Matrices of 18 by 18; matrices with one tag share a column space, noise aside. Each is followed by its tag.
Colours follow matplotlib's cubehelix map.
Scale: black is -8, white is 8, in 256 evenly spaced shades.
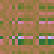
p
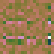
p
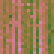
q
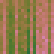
q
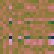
p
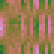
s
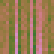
q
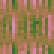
s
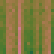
q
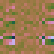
p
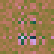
p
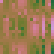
s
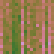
q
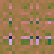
p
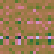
p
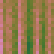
q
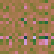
p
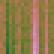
q
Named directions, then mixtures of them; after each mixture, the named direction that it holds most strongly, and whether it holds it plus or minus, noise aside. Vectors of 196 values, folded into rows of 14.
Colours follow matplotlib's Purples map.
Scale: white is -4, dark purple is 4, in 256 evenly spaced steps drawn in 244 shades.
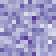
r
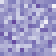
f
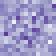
r, plus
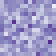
r, minus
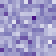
r, plus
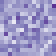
f, minus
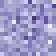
r, plus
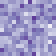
r, plus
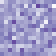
f, plus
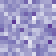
r, minus
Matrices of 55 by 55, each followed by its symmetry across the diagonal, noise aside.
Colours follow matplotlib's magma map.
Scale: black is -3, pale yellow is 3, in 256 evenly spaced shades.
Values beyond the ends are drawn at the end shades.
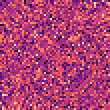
symmetric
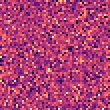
antisymmetric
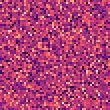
antisymmetric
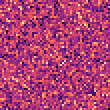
symmetric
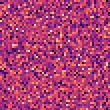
neither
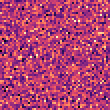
neither
